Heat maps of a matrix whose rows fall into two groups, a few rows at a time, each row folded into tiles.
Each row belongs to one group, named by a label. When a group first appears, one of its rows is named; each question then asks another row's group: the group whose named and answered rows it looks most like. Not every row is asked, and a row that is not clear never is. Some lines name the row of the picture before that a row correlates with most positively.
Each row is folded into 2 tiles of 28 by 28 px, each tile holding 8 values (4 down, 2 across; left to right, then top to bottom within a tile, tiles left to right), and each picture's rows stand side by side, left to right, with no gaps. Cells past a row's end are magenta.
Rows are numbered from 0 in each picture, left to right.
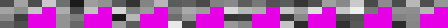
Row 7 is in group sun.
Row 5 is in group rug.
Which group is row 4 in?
rug
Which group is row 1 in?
rug
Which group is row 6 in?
sun
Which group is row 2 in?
rug
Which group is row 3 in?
rug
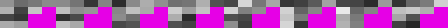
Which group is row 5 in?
rug
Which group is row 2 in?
sun
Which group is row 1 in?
rug
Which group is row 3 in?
sun
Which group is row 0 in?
rug
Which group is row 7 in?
sun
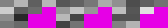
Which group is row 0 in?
sun
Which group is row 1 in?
sun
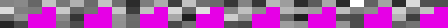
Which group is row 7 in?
sun
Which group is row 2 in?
rug
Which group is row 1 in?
sun
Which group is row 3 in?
sun
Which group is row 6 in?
sun
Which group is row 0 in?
sun
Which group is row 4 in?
sun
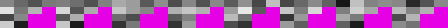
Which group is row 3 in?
sun
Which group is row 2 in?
sun
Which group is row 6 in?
sun
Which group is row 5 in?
rug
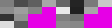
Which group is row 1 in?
rug
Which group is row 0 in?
rug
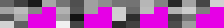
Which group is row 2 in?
sun
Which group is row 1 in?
rug
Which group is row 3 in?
sun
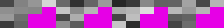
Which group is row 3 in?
sun
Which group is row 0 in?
sun
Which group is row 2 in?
rug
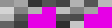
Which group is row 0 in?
sun
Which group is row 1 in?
sun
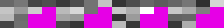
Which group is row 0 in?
sun
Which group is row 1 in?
sun
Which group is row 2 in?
rug
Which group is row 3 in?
sun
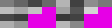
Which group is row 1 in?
rug
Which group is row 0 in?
rug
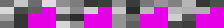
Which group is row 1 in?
rug
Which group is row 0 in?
sun
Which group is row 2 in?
rug
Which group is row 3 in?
sun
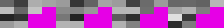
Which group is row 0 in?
rug
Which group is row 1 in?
rug
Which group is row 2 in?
rug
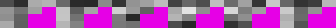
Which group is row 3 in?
sun
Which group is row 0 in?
rug
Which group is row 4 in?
sun
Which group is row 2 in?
sun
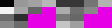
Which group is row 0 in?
sun
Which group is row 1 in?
rug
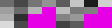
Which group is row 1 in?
sun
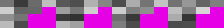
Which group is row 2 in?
sun
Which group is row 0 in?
rug
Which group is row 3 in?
sun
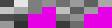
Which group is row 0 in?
sun
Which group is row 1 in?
sun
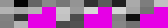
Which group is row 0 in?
rug
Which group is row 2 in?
sun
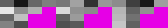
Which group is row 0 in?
rug
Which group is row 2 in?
rug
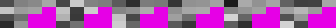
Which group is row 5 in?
rug
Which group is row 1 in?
sun
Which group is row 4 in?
sun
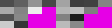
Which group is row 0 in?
rug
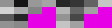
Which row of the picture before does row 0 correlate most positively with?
1
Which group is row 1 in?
rug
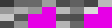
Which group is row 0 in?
sun
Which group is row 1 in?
rug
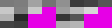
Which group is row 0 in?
sun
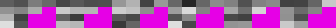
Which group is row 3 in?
rug
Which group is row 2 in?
sun
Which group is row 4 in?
rug
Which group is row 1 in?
rug
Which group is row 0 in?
rug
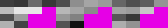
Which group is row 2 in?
rug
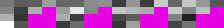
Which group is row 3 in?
sun
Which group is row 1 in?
sun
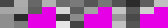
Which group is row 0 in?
sun
